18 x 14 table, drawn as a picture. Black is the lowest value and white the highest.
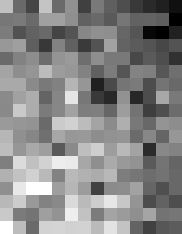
On average the colour sits 50% of the way up the scale. The top right is the ninth with the lowest average. Values rise toward the bottom left. The histogram is bell-shaped. The halves do not mirror each other.
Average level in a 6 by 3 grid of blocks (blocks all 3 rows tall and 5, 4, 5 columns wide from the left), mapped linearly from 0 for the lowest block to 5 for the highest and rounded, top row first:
220 / 321 / 322 / 343 / 542 / 452
